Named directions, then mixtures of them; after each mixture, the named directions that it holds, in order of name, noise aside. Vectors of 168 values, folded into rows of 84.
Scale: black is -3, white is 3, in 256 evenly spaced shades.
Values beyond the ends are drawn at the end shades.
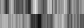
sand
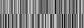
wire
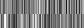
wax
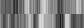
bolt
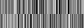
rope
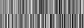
rope, wire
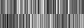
rope, sand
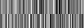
rope, wire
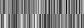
wax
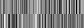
wax, wire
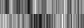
sand, wire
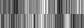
bolt, wax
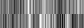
bolt, wire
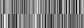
wax, wire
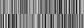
wax, wire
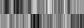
bolt, sand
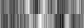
bolt, sand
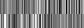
wax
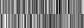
rope, wax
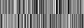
rope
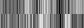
bolt, rope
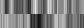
sand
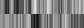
bolt, sand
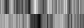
sand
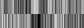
sand, wire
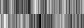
sand, wax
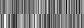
wax
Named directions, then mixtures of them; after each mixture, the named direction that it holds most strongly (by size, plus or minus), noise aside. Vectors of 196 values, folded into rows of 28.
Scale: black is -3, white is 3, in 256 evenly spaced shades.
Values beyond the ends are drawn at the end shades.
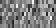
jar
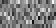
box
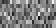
box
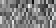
jar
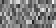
box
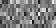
box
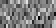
box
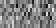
jar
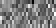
jar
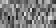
box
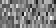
jar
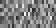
jar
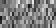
jar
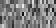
jar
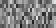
box
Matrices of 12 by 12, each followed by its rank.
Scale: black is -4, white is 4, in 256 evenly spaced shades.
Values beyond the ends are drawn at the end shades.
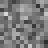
full rank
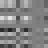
one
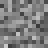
full rank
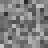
full rank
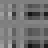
one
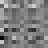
two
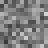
full rank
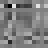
two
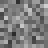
full rank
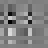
one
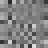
two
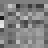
two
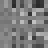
two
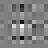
one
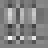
one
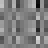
one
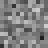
full rank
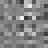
two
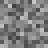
full rank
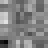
two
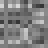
two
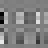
one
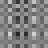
one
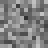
full rank
